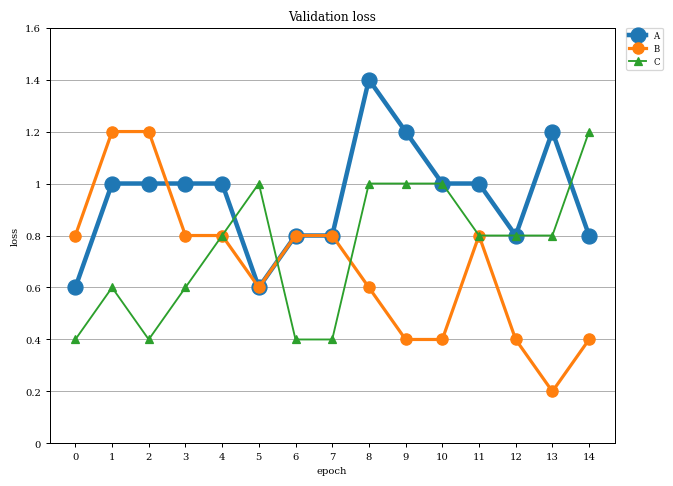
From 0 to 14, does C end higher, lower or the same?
higher
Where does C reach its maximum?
14
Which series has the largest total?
A
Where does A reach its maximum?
8
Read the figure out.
Title: Validation loss
x-axis: epoch, ticks 0 1 2 3 4 5 6 7 8 9 10 11 12 13 14
y-axis: loss, ticks 0 0.2 0.4 0.6 0.8 1 1.2 1.4 1.6
Legend: A, B, C
Values:
A: 0.6 1 1 1 1 0.6 0.8 0.8 1.4 1.2 1 1 0.8 1.2 0.8
B: 0.8 1.2 1.2 0.8 0.8 0.6 0.8 0.8 0.6 0.4 0.4 0.8 0.4 0.2 0.4
C: 0.4 0.6 0.4 0.6 0.8 1 0.4 0.4 1 1 1 0.8 0.8 0.8 1.2
